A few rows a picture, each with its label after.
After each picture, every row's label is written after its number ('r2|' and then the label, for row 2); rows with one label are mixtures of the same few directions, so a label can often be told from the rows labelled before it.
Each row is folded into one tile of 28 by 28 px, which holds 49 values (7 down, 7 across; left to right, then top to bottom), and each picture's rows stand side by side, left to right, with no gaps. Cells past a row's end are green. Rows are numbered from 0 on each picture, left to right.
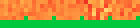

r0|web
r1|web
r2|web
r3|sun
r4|sun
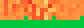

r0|web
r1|sun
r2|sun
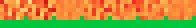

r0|sun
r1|sun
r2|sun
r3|sun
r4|web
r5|web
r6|sun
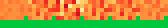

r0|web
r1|sun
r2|web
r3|sun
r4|sun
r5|sun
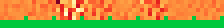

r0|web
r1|web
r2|sun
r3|sun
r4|sun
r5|sun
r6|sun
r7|sun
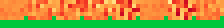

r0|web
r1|web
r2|web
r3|web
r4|sun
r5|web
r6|sun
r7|web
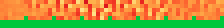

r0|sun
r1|web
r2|web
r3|sun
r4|web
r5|sun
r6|sun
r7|web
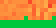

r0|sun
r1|sun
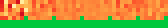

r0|web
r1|web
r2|sun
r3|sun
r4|web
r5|sun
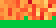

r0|sun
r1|sun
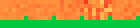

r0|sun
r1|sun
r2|web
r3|sun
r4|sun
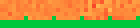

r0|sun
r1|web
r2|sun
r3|web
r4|web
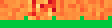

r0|sun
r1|web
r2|web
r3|sun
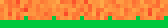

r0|sun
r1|web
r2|sun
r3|sun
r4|sun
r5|sun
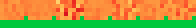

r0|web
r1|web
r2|sun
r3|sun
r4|sun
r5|sun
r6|sun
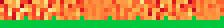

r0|sun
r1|sun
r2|web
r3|sun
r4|sun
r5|sun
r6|web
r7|web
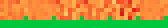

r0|web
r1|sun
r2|sun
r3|sun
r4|sun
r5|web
